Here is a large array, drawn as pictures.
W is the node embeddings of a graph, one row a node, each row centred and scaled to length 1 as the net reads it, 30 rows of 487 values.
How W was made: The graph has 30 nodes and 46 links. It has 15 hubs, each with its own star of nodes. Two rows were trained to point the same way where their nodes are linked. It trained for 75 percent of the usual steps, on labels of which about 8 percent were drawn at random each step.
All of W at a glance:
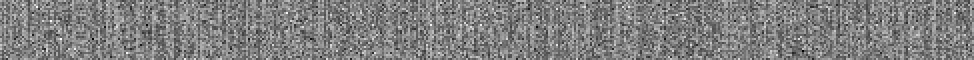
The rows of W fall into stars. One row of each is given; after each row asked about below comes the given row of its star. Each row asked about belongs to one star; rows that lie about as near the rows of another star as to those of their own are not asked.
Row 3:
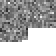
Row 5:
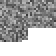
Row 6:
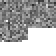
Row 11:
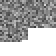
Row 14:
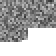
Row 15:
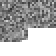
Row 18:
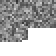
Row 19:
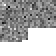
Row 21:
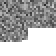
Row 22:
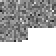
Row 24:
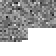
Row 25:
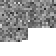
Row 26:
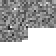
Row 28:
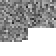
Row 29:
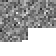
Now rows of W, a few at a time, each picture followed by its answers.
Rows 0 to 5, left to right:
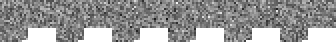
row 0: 3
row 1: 28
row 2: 11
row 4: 18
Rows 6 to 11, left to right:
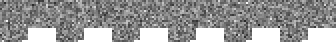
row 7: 29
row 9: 6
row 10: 5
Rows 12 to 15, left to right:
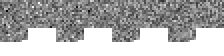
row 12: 15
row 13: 14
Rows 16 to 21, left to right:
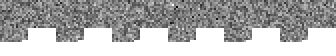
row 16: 19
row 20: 24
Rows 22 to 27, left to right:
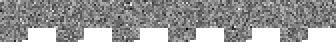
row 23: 26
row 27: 25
